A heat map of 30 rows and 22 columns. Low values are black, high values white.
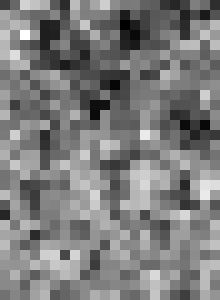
The histogram is bell-shaped. The top middle is the ninth with the lowest average. The halves do not mirror each other.
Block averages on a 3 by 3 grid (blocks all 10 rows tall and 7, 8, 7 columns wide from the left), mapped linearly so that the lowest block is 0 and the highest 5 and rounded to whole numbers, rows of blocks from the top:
3 0 2
3 4 3
5 5 5
